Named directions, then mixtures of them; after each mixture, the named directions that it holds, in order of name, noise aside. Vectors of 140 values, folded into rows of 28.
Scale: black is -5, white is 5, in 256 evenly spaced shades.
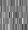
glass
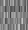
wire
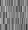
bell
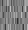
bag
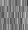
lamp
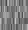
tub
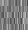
lamp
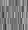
bag, lamp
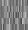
glass, lamp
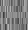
bag, bell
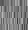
glass, lamp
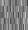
lamp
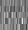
glass, wire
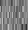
bell, glass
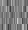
bag, glass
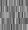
tub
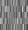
bag, bell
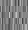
glass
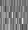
glass, wire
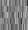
lamp, tub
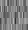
tub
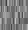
tub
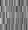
bell, tub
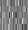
glass
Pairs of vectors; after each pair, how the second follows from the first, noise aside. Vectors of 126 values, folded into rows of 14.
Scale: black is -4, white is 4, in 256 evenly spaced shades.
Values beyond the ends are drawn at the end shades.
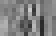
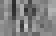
reversed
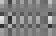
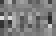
sign-scrambled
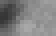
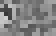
sign-scrambled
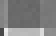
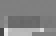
partly zeroed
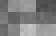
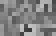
sign-scrambled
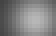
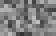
shuffled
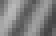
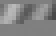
partly zeroed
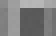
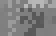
partly zeroed
